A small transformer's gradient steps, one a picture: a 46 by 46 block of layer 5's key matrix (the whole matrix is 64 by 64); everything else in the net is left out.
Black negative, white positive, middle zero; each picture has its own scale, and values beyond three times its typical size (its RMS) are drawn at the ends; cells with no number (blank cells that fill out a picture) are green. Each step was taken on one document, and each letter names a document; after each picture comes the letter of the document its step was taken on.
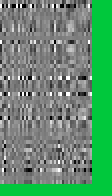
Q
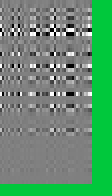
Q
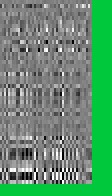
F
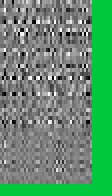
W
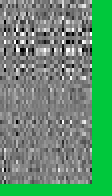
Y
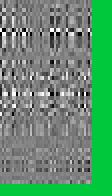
F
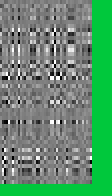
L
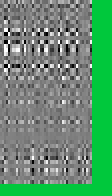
L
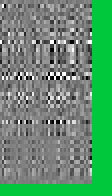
L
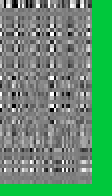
Q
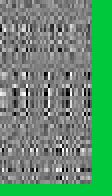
F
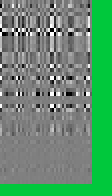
Q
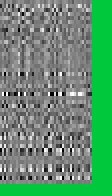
F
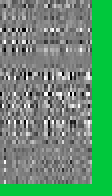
Y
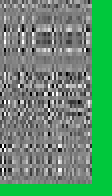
F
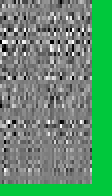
W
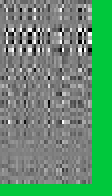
Y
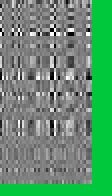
Q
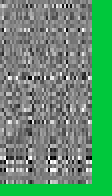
L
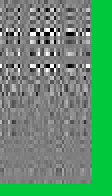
Q
